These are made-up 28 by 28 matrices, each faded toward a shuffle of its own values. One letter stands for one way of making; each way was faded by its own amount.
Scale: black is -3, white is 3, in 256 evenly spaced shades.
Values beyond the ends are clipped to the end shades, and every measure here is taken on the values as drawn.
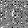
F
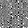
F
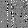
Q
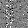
Q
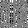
F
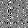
F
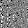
Q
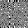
F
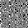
F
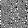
Q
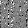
Q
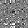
F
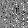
Q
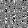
F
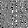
Q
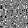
F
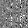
Q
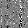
Q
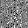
Q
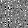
Q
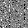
Q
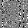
Q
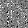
Q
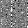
Q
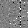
F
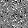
Q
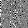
Q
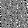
Q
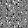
Q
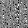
Q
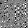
F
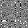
F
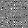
F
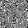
Q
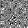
F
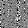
Q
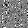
Q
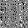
F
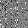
Q
